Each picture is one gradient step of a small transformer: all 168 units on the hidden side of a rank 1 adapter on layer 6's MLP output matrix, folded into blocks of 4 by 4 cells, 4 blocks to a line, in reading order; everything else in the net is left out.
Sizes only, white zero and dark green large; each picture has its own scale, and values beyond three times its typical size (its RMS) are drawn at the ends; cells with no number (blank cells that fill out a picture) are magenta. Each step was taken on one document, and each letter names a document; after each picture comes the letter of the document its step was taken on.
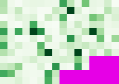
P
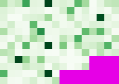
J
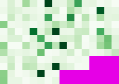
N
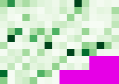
N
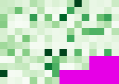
P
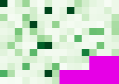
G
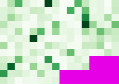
N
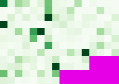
G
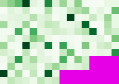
J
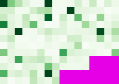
J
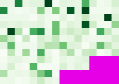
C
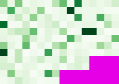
P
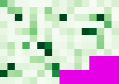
P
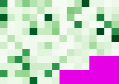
J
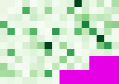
N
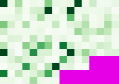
G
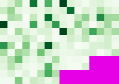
P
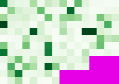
P
